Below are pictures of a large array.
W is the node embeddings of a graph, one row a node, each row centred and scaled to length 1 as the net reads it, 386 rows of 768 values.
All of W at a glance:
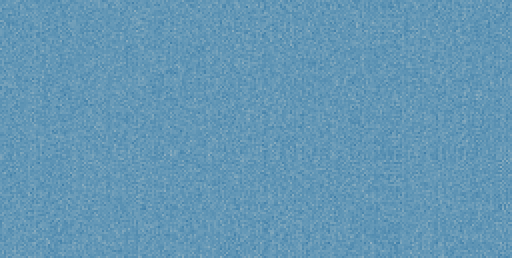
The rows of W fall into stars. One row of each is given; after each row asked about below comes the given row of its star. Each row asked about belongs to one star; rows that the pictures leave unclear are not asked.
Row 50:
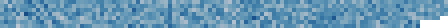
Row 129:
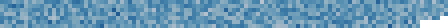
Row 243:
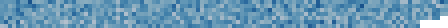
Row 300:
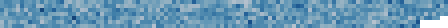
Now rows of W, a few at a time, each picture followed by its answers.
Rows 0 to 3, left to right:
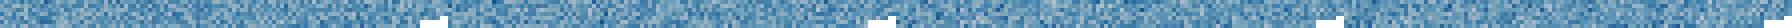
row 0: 129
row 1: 129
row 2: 243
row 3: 243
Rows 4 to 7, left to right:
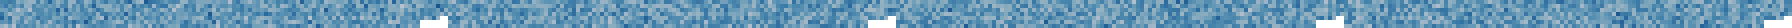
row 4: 129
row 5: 50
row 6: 50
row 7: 50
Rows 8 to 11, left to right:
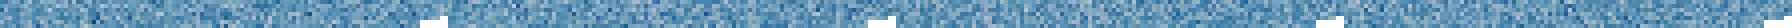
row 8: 300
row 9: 50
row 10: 50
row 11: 50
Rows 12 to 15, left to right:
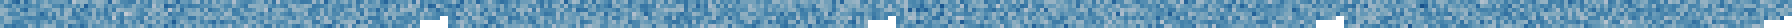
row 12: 243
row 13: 129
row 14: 50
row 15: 129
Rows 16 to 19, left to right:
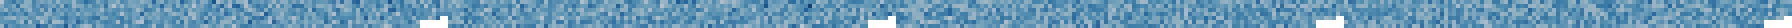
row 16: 300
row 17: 243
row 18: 129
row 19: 300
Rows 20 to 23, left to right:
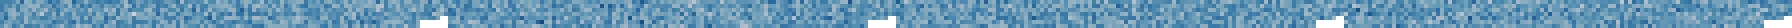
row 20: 129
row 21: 300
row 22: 50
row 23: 50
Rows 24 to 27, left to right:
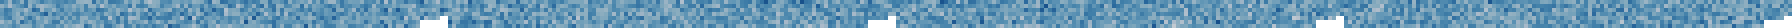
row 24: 50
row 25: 243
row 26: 129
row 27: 129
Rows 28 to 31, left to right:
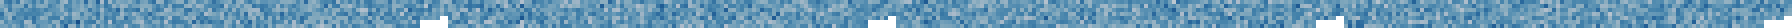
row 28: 300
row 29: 300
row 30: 50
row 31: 243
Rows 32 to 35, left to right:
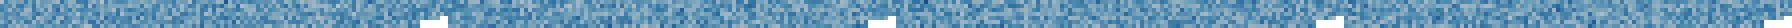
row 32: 300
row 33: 300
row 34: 243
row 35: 300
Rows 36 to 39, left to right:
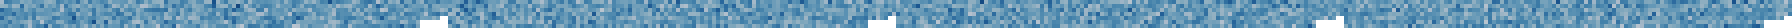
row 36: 300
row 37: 243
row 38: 300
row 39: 300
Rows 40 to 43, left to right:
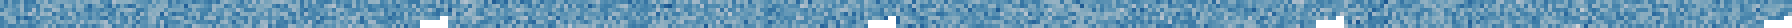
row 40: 243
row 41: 129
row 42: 243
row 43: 50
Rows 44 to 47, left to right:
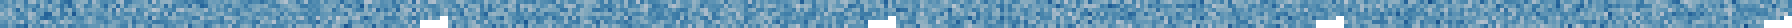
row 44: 243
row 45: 300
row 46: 300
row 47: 300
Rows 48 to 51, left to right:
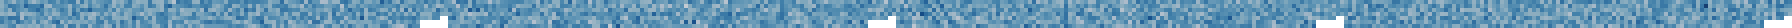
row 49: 50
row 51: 243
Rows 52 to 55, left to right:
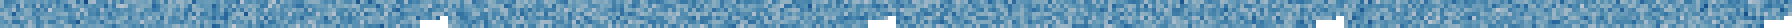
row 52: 300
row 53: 243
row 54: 129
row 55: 243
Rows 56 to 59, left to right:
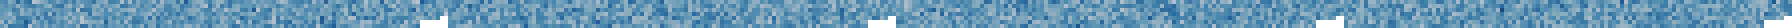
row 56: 243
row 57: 300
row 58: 50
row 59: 129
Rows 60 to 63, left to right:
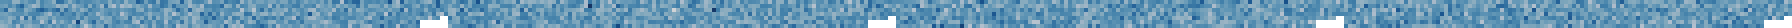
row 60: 300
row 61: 243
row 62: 300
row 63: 300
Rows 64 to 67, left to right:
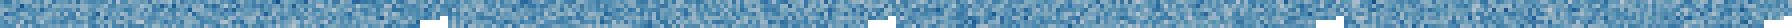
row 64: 300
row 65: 129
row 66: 300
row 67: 50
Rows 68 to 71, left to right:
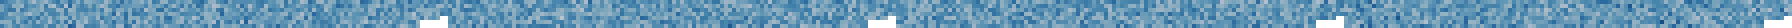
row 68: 50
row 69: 243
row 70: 129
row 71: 243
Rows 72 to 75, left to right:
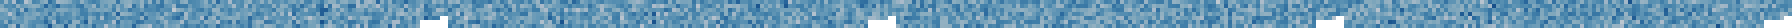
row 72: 129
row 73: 50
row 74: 243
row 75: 129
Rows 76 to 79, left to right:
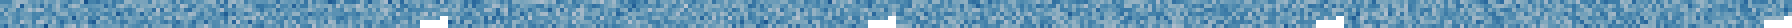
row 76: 300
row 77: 243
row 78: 129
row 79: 50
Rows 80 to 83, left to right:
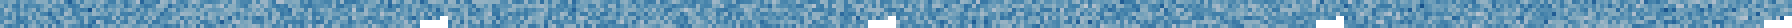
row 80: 243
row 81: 50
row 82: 300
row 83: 129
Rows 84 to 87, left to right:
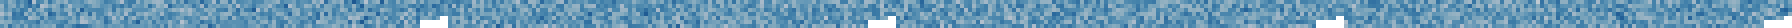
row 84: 243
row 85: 129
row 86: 243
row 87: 50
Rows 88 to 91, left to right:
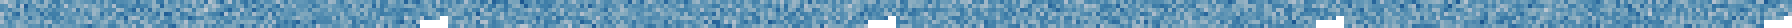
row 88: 50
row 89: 129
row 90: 300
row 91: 243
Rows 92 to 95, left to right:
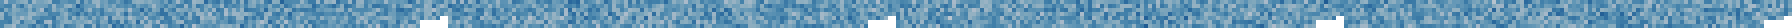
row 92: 50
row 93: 50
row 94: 129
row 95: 50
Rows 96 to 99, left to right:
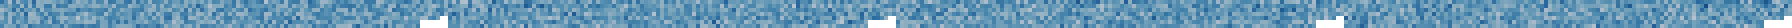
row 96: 50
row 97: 129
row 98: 243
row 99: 243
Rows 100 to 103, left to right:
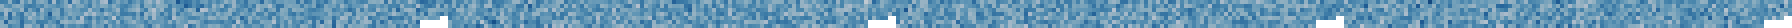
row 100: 243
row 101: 129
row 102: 129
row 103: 300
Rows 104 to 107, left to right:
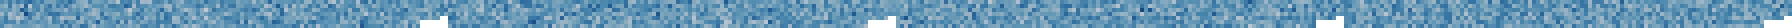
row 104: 50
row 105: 129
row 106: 243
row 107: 129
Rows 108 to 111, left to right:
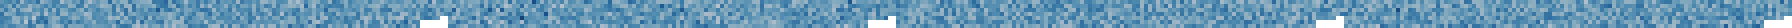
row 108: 129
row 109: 300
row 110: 129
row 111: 300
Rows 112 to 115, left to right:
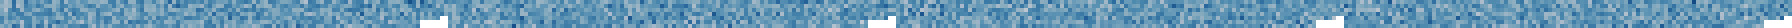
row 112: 243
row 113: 300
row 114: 50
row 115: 129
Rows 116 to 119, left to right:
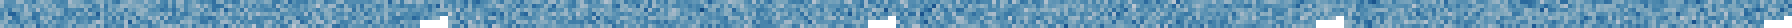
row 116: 300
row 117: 243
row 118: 50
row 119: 243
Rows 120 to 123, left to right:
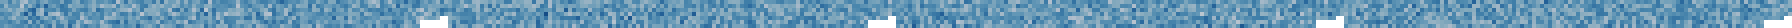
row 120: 50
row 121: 300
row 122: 243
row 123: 50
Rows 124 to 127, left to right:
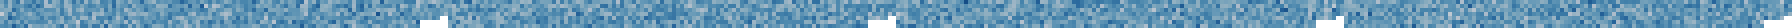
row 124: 243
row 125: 300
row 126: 243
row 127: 50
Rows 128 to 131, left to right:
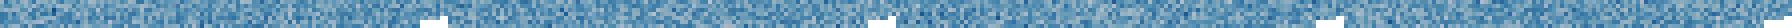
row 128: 300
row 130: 50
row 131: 129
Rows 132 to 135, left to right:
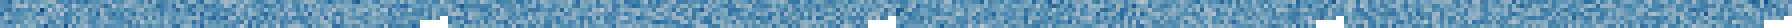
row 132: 300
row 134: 300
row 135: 243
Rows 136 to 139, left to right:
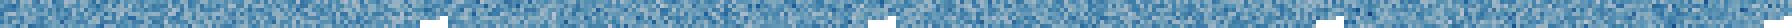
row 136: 129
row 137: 50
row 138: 129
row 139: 50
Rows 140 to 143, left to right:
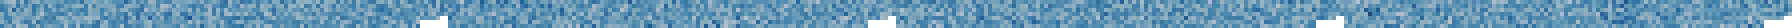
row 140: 50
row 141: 129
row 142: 129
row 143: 50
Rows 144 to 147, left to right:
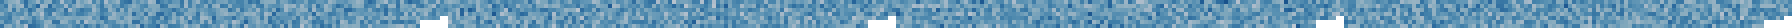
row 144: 50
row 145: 50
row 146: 300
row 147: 129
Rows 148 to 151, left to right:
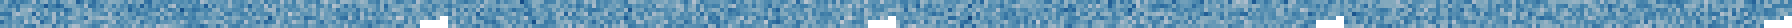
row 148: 129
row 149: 129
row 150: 300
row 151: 300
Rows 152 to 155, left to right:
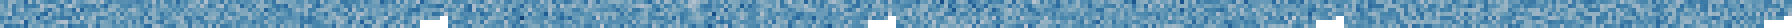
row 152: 243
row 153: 300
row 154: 129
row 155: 243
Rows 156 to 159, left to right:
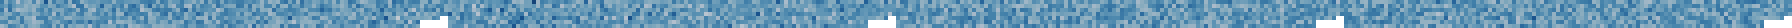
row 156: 129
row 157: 300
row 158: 300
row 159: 50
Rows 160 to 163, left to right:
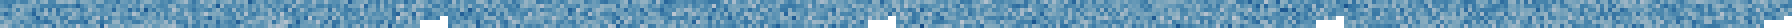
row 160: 129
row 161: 50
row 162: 243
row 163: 129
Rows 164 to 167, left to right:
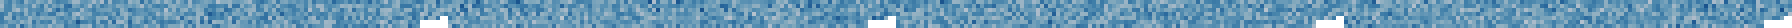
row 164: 300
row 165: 243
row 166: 129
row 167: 243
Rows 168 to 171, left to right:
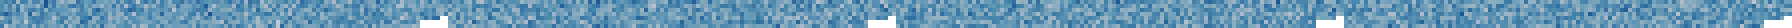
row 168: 129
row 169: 243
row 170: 243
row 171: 300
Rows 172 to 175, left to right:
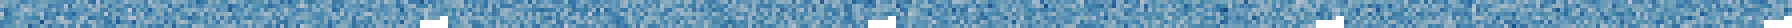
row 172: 50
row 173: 50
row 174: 129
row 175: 50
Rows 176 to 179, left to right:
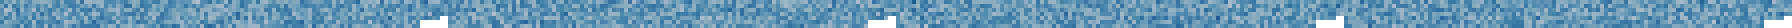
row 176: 243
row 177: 129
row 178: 243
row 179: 243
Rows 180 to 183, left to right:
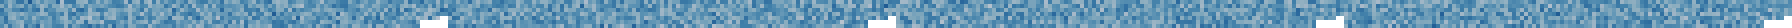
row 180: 50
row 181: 129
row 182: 50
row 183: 243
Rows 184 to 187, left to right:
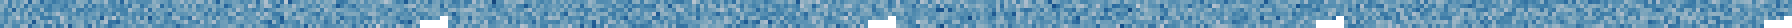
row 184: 50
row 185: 129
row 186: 300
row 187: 243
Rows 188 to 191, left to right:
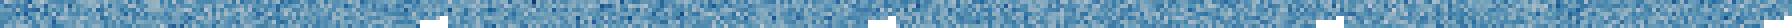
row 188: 50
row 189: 300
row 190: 300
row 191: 300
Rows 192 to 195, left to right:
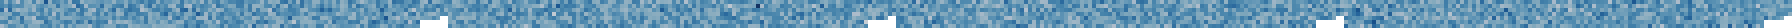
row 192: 129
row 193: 50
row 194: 50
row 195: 50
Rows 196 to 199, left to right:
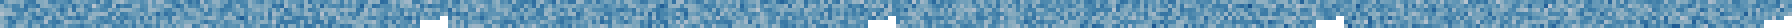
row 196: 243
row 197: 300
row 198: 129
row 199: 243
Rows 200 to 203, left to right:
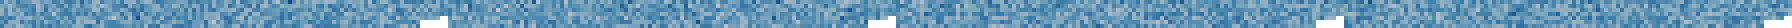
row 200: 50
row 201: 300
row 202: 129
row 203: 243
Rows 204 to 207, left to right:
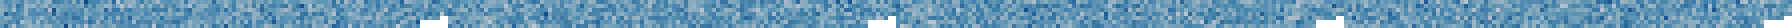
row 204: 300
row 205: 300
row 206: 129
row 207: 243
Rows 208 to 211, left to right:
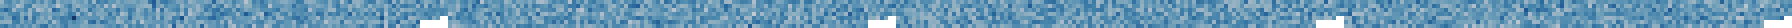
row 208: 300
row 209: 243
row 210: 129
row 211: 129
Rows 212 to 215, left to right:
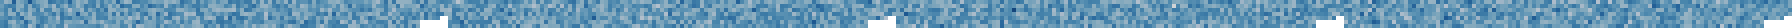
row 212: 243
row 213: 50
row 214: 300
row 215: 50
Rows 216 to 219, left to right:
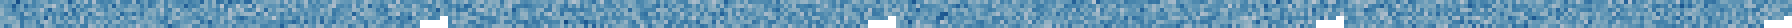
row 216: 243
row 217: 129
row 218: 243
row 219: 50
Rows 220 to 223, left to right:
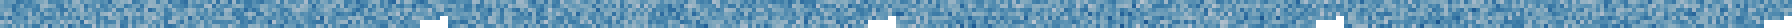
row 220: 243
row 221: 300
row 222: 300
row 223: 300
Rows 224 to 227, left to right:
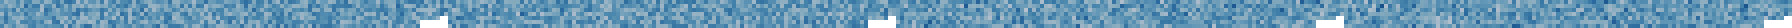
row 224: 50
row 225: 243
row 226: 50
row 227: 50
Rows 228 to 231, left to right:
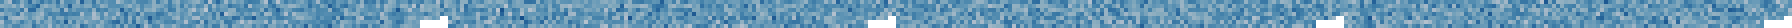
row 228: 50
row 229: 300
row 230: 50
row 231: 243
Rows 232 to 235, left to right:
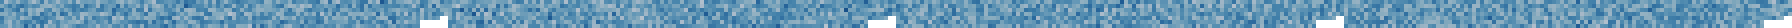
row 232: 243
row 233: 50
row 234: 129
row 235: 50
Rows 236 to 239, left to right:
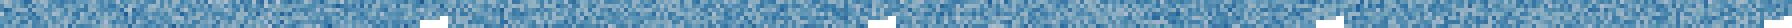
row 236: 50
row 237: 50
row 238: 50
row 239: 243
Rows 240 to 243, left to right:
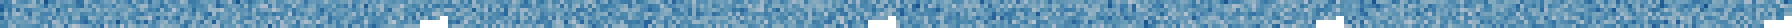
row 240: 129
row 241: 129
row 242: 300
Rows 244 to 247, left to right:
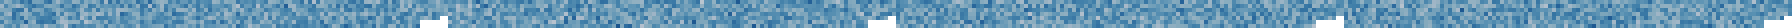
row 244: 243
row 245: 50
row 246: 129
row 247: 300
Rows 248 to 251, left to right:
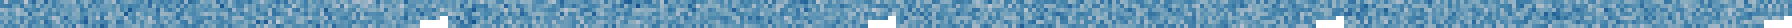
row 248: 129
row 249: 243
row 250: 50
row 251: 300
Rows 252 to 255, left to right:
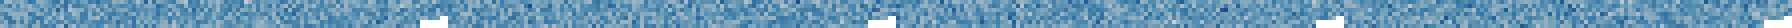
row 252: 129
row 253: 129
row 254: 129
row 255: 50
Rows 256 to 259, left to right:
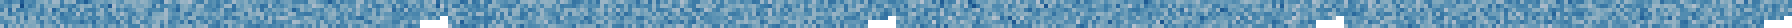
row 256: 300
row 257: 243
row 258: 129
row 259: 300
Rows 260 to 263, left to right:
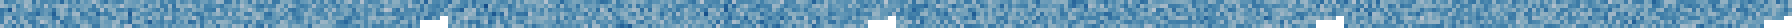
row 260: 300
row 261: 50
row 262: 243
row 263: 50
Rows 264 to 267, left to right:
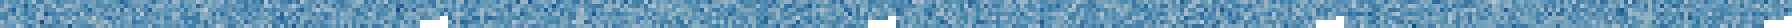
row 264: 50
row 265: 243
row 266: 129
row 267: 50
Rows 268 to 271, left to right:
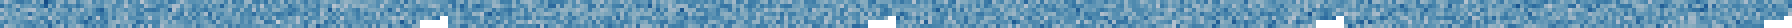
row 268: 129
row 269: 243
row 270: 129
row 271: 243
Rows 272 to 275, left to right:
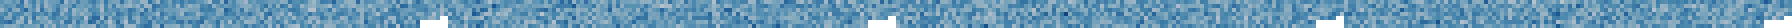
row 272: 300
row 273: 50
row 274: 50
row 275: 300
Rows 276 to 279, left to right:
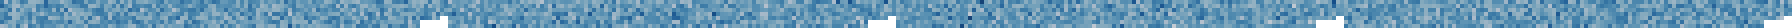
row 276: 129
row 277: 300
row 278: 300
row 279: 50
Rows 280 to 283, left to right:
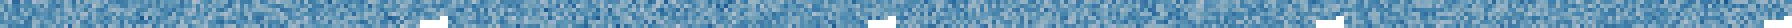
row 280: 243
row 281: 50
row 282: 50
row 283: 243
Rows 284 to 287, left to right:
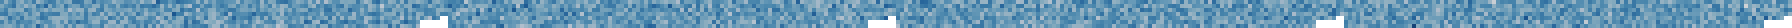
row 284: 129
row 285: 129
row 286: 243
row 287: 50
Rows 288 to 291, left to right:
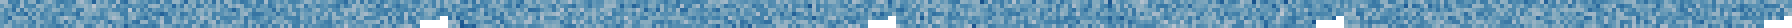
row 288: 50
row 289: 243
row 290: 300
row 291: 243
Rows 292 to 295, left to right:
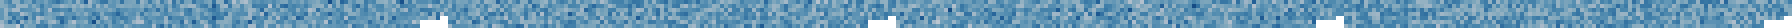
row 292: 300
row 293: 243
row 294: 300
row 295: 243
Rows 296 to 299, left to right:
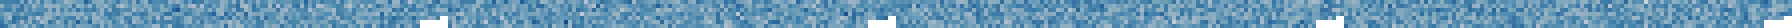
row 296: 300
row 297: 129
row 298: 129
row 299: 50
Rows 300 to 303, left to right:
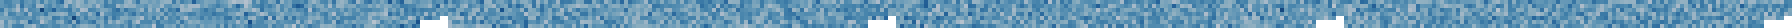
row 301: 300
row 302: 243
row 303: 243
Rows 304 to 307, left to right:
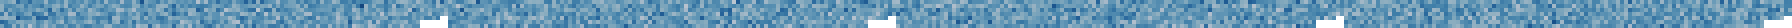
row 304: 243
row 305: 50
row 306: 300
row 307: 129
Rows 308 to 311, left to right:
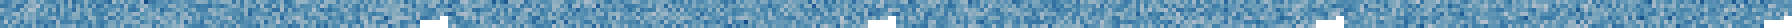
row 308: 129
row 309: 129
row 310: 129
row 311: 300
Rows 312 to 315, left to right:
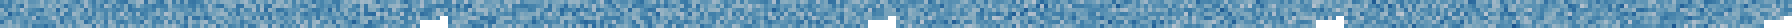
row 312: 129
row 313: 129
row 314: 129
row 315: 50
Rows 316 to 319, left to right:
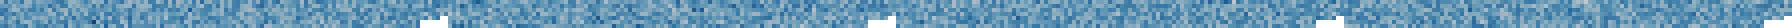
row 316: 300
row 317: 243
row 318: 300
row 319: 300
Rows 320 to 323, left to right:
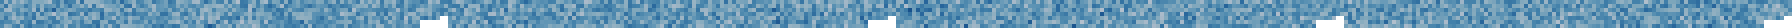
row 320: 50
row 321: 129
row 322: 50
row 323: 50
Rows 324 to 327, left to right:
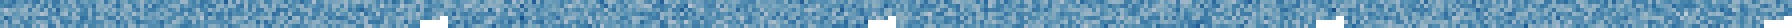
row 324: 129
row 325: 300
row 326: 243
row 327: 50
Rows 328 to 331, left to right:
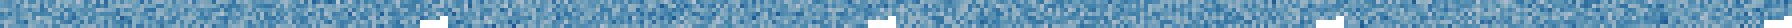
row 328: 300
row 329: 300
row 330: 129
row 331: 243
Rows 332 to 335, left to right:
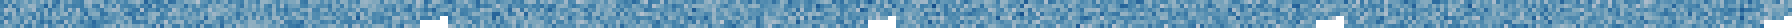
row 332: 129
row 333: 243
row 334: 50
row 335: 50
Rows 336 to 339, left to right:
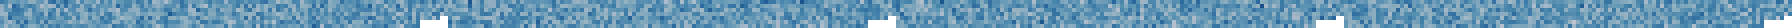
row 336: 243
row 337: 300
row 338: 129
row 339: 300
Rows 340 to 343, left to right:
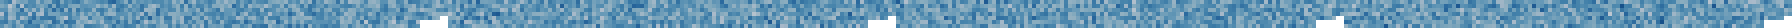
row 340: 50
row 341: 243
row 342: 50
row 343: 243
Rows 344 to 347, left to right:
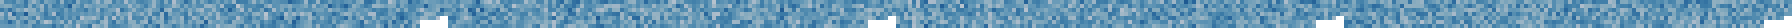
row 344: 50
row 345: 50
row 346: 50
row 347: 243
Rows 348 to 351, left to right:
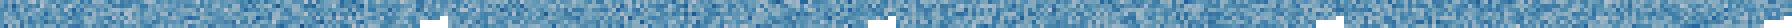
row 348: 243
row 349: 300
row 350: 50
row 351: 129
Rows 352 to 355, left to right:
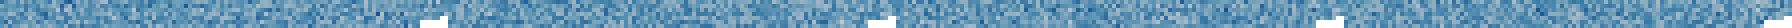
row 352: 243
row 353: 129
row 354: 129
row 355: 129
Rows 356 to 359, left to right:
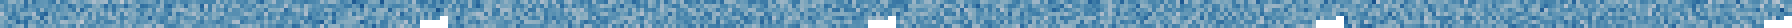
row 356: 243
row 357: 243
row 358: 129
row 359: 243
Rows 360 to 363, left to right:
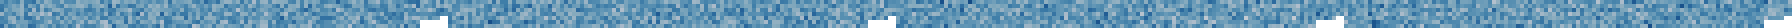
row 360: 50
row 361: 129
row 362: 129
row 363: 50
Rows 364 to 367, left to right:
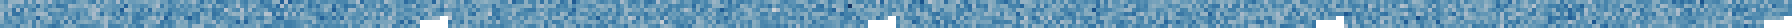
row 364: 50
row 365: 50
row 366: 243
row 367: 300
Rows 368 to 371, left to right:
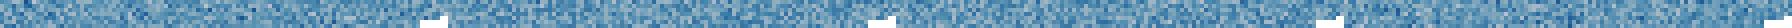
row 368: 243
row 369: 50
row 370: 243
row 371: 300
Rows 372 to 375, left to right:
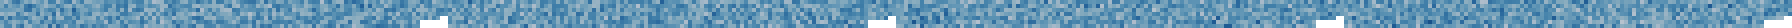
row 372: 243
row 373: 300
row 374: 243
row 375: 129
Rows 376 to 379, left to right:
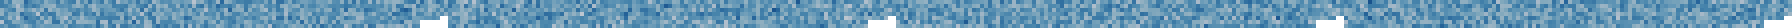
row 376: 50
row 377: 129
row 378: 300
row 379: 243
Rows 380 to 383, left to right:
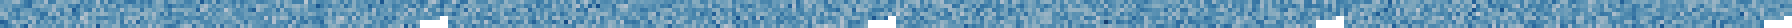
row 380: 243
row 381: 129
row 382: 243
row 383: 129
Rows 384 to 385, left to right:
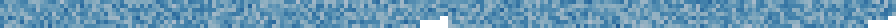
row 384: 129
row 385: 50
